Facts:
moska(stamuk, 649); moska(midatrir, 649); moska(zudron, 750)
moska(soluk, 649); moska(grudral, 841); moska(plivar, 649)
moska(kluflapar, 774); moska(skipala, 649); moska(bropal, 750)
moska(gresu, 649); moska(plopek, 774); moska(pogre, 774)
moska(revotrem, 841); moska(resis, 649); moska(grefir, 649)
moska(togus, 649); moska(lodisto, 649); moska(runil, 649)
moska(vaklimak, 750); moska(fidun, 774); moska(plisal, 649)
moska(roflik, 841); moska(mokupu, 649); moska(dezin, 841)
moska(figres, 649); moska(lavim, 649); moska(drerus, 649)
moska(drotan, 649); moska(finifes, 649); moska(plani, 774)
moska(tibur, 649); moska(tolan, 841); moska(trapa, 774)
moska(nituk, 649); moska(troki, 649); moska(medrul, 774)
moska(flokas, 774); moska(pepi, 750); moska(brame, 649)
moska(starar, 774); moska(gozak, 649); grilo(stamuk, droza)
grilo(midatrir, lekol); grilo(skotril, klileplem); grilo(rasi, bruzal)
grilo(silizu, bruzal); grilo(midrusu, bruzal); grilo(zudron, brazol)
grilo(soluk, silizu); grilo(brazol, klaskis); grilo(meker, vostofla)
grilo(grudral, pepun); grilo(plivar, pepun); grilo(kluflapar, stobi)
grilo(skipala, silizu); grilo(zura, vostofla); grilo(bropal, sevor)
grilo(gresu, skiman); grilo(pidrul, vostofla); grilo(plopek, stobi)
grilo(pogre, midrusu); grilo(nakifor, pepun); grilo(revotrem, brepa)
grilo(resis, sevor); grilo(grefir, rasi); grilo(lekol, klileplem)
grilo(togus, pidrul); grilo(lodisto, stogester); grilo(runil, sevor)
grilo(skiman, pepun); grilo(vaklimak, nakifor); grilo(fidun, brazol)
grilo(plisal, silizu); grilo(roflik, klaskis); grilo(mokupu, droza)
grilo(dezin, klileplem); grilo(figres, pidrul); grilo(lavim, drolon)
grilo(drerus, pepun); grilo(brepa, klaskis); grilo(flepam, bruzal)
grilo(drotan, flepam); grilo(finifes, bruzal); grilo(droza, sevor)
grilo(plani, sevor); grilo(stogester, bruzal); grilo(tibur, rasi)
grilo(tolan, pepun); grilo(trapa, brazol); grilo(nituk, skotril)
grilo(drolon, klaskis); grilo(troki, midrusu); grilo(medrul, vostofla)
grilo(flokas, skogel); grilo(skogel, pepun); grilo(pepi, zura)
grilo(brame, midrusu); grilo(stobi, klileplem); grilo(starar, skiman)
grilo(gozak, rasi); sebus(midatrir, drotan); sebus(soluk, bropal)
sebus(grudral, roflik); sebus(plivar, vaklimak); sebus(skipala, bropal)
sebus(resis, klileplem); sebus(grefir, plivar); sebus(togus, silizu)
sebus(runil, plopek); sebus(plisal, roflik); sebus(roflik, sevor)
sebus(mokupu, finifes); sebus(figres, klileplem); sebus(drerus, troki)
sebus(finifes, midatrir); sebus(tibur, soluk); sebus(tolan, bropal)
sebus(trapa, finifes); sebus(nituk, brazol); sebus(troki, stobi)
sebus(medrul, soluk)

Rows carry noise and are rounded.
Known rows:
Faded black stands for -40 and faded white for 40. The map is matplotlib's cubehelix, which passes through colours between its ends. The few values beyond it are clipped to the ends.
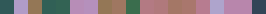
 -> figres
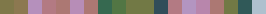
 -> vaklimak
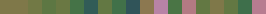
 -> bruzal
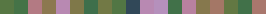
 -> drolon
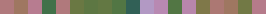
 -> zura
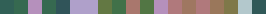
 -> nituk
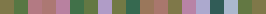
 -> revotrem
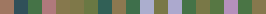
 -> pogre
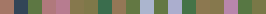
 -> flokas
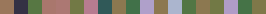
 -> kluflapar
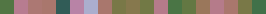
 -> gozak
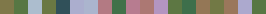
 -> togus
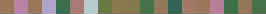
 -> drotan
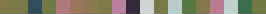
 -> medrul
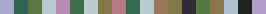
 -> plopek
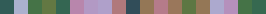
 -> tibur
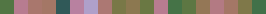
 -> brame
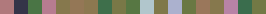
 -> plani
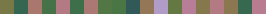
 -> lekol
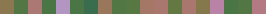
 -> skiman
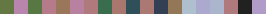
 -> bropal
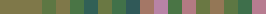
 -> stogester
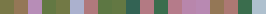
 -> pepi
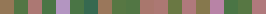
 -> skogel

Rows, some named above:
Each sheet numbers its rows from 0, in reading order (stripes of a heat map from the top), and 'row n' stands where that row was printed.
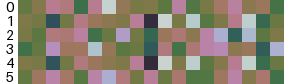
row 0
midatrir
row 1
medrul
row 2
revotrem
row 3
zudron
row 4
medrul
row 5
plivar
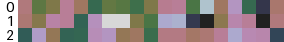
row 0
sevor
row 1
runil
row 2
figres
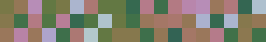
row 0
pepi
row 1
grudral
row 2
drotan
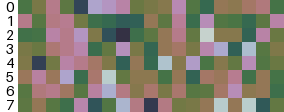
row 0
grefir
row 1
silizu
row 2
brazol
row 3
roflik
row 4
fidun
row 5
drotan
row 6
gresu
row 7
tolan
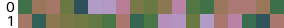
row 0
plisal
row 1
droza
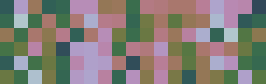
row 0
figres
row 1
soluk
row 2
dezin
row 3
mokupu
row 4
tibur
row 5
drerus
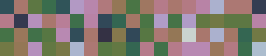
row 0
resis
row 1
stobi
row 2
klileplem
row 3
pepi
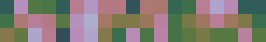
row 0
skipala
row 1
lavim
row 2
troki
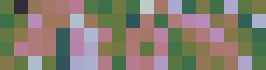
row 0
trapa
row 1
zudron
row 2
stamuk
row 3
finifes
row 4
togus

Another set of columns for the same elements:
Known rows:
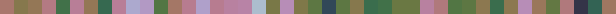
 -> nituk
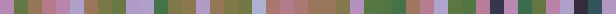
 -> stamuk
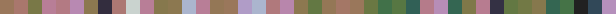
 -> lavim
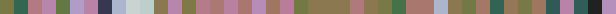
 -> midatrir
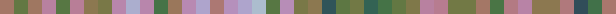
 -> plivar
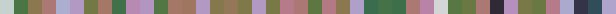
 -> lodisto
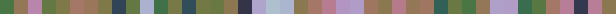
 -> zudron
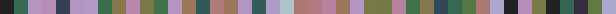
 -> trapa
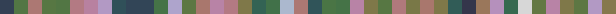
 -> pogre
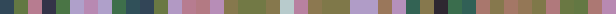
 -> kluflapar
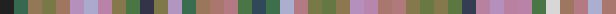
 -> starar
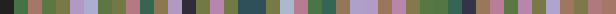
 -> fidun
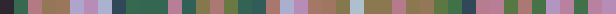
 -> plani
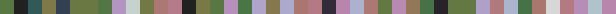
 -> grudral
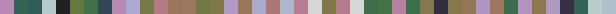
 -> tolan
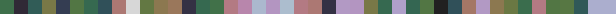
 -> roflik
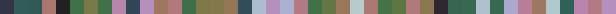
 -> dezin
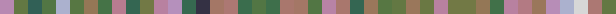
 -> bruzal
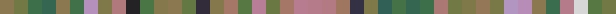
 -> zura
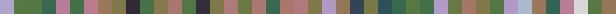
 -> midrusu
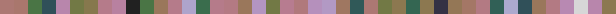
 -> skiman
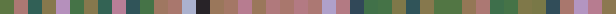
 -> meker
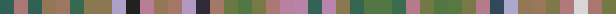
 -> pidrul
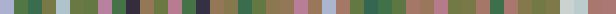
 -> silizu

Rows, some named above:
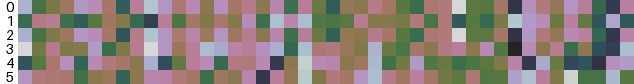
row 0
drotan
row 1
pepi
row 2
drotan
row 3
tibur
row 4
medrul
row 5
bropal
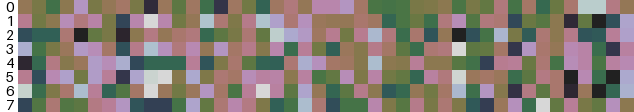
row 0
droza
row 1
figres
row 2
revotrem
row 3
drotan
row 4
plani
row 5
finifes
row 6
plisal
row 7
pogre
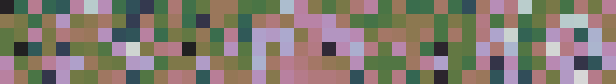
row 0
plopek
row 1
droza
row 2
vaklimak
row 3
grudral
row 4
stamuk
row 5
sevor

